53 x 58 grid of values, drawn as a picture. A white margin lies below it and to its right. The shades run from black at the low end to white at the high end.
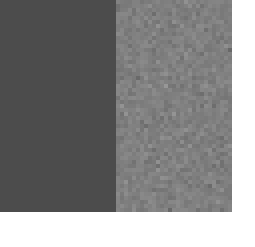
It is made of 1 by 2 panels. Panel 1,1: low, flat. Panel 1,2: middling, fine-grained, faint in contrast.
